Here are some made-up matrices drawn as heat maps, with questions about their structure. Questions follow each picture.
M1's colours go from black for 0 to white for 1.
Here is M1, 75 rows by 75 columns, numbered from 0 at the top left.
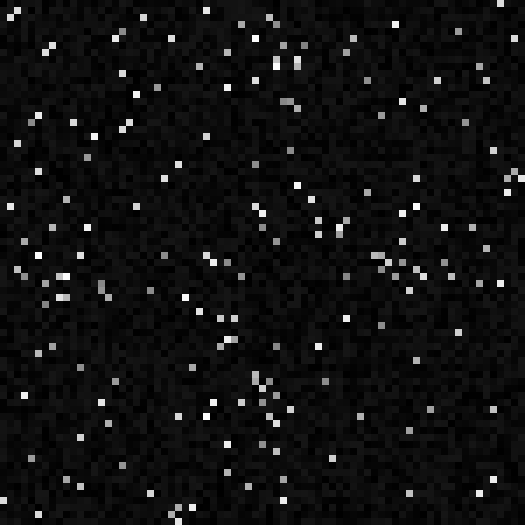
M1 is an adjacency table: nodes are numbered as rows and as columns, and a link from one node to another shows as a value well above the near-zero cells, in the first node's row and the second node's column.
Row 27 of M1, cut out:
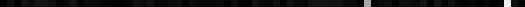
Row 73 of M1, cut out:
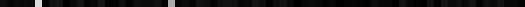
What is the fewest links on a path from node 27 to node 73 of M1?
5
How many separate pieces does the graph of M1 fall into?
3
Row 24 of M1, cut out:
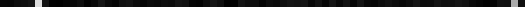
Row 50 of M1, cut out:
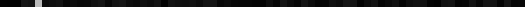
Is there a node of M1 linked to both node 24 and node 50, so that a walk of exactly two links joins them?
yes
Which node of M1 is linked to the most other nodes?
node 39
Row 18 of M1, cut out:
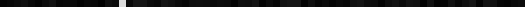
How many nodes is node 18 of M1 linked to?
1
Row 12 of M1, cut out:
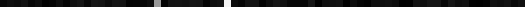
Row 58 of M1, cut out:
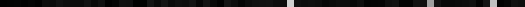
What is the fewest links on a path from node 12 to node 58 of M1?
6
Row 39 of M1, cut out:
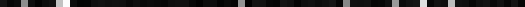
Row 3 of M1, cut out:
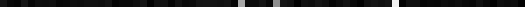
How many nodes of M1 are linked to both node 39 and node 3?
2
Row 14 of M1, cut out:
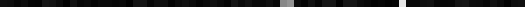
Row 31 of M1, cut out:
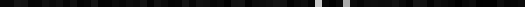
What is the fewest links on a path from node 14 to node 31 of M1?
5
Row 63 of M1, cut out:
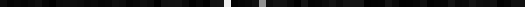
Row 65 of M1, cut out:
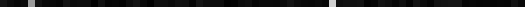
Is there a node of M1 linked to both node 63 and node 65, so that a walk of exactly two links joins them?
no
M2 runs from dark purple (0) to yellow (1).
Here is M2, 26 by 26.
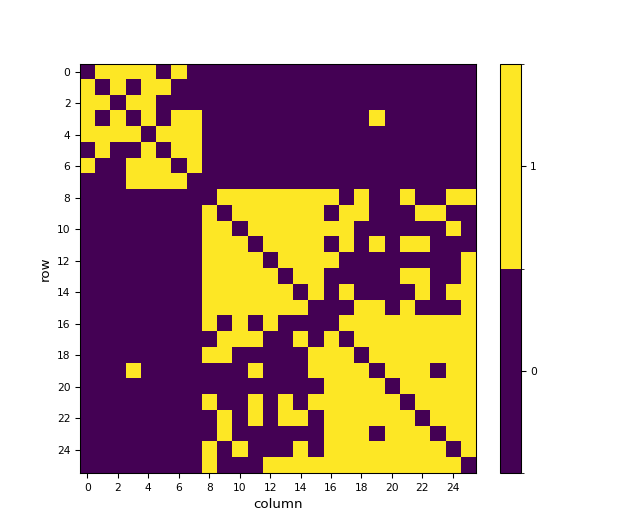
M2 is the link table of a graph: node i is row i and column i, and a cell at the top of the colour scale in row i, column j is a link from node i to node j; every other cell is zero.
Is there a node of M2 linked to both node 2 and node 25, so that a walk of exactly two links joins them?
no
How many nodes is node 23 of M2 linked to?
9
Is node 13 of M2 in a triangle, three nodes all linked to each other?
yes
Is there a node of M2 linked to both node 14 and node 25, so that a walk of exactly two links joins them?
yes
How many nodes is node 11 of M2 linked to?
11
